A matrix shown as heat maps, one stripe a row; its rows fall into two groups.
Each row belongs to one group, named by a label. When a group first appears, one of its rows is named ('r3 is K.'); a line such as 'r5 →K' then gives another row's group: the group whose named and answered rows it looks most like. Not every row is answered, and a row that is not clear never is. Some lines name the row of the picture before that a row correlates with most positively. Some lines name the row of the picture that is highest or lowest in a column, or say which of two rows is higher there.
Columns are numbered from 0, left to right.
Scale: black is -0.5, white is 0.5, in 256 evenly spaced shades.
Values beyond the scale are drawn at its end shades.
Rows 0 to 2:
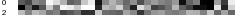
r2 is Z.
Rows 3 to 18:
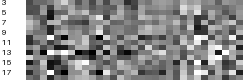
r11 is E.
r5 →E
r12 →Z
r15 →E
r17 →Z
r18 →E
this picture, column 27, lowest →13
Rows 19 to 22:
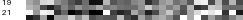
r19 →Z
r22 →E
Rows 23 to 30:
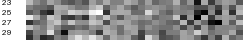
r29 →Z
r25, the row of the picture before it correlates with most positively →20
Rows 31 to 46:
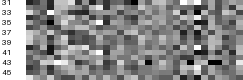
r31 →E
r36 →E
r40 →E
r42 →E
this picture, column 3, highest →33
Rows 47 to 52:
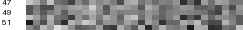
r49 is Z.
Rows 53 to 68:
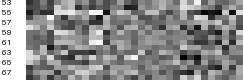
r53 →E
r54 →E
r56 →Z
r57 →Z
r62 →E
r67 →E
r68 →E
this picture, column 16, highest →63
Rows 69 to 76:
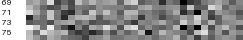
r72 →Z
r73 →E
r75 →Z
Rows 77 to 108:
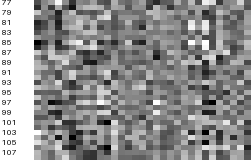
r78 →Z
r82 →E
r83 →E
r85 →E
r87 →Z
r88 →Z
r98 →Z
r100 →E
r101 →Z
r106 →Z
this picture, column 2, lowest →97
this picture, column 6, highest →85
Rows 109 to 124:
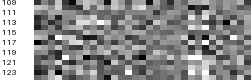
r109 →Z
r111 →Z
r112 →E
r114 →E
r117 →E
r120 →E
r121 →Z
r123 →E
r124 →Z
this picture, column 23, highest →120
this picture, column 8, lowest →116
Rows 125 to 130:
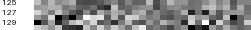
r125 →Z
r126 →Z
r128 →E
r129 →E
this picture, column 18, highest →129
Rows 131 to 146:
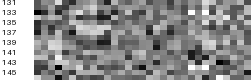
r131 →Z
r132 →E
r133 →E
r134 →Z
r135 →E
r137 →Z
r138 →Z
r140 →Z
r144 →E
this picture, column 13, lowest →142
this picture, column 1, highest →142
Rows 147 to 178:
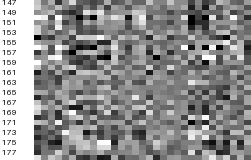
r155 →Z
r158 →Z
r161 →Z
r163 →E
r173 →E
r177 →Z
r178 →Z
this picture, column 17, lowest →158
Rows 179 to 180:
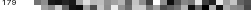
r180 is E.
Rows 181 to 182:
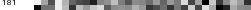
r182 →Z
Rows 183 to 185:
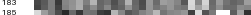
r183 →E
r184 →E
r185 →Z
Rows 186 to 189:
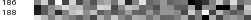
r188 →E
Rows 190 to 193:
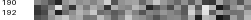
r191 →Z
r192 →E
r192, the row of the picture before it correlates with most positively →188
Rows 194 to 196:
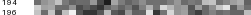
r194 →Z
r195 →Z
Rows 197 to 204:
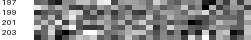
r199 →E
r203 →E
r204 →E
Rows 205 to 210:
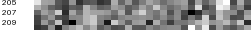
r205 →Z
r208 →E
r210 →E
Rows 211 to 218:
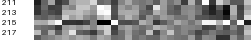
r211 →E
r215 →Z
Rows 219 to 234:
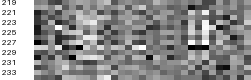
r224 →Z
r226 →E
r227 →E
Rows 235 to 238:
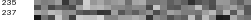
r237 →Z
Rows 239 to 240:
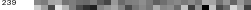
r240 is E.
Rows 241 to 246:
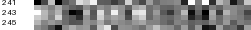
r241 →E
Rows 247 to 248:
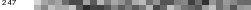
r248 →Z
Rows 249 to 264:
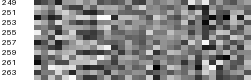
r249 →E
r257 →E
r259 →Z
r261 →E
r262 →Z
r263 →Z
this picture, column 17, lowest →262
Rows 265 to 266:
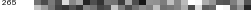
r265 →E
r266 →Z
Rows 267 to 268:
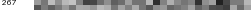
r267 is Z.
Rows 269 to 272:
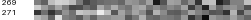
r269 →Z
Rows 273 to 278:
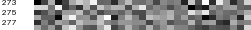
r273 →E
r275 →E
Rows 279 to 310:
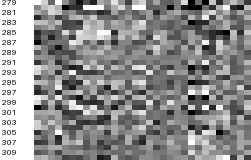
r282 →E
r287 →E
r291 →E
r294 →Z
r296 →Z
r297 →E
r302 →Z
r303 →Z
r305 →Z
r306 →E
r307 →E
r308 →Z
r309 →E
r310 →Z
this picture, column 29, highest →296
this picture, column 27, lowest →285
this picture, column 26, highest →300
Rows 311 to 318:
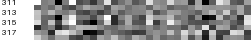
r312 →Z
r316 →E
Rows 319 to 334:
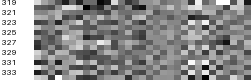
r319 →Z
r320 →E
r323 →E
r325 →E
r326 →E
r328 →E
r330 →Z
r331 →E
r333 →E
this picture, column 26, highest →319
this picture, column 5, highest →320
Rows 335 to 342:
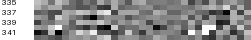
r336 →Z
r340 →Z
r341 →E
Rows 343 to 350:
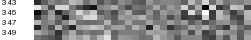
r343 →E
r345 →E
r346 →E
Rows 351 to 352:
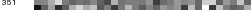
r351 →Z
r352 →E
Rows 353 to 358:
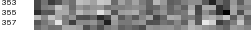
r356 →Z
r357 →Z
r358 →E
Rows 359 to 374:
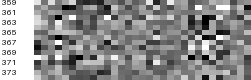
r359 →Z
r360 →Z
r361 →Z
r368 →E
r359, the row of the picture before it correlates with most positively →356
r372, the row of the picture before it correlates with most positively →357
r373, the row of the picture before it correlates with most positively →356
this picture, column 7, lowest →359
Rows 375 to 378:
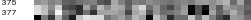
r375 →Z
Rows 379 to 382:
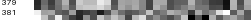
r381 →Z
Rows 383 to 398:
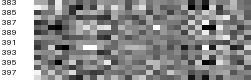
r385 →Z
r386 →Z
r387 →E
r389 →E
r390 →Z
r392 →E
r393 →Z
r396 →Z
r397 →Z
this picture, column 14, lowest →386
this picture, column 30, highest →392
